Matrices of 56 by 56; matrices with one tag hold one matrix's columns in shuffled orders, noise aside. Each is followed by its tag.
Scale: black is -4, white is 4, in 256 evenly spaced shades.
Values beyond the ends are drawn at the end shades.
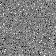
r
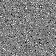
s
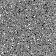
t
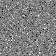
t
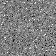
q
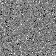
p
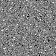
q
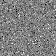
t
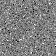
t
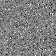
r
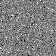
q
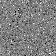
p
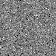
q
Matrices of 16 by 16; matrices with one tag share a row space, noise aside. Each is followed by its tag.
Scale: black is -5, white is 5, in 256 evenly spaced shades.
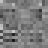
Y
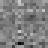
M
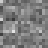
Y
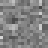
Y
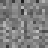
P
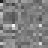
Y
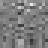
M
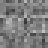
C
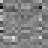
Y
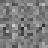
P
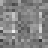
Y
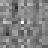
P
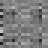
Y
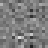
M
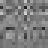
C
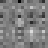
M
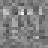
P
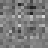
M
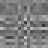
C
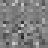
P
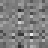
M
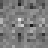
M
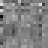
Y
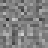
P
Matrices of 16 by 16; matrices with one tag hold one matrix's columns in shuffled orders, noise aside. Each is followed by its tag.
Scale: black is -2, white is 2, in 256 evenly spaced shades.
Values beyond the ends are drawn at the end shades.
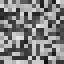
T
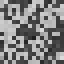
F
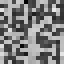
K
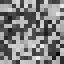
T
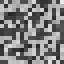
T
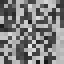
K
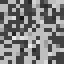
K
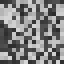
F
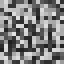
F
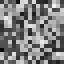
F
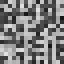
K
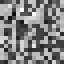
F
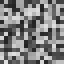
F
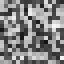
F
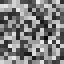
T
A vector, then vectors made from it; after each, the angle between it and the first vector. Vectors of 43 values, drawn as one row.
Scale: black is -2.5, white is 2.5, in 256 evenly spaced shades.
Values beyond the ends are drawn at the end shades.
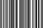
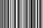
nearly opposite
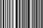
partly aligned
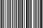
orthogonal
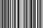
nearly opposite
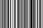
nearly opposite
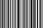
nearly opposite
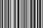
nearly opposite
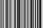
partly opposed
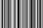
nearly opposite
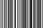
partly opposed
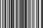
partly aligned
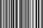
nearly parallel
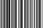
orthogonal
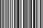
partly opposed
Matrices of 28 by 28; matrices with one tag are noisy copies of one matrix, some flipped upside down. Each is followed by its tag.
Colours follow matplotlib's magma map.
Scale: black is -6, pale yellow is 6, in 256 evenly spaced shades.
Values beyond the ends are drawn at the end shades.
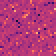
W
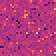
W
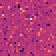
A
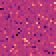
W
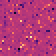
A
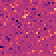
W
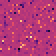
A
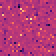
A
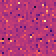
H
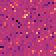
W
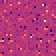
H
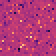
A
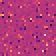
H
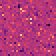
A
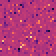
A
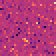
W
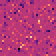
A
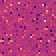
H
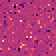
A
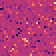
W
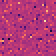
H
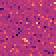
W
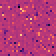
A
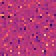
H
